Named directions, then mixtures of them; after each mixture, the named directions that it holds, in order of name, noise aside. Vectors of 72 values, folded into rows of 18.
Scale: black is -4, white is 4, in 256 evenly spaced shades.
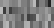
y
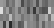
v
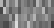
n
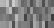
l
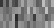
l, n, v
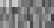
l, n, y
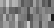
l, n, y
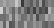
l, v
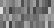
v, y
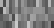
n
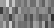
l, v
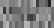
y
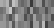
l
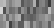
l, v, y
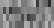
y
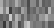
n, v, y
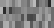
y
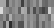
v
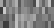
n, y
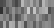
l, v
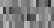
y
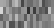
l, v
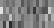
v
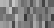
l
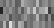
v
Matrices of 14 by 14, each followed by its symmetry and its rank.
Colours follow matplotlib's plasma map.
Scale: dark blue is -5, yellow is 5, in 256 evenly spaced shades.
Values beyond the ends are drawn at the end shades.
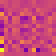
neither, rank two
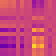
neither, rank one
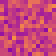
neither, full rank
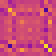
symmetric, rank three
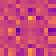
antisymmetric, rank two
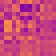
antisymmetric, rank two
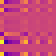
neither, rank one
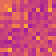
symmetric, rank three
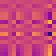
neither, rank one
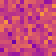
neither, full rank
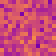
neither, full rank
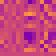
neither, rank two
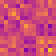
symmetric, rank three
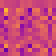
neither, rank two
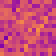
neither, full rank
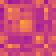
symmetric, rank three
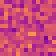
neither, full rank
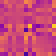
antisymmetric, rank two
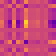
neither, rank one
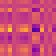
neither, rank one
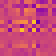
neither, rank two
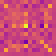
symmetric, rank three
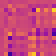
antisymmetric, rank two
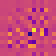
antisymmetric, rank two
